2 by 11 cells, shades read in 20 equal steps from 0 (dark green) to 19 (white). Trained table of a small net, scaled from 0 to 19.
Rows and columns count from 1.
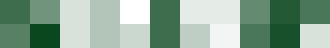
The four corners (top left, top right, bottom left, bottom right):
4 5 6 16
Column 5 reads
19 15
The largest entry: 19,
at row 1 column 5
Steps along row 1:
up up down up down up same down down up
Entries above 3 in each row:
10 9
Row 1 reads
4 8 16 13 19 4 17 17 7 2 5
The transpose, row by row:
4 6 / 8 0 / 16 16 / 13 13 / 19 15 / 4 4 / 17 14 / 17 18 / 7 5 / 2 1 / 5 16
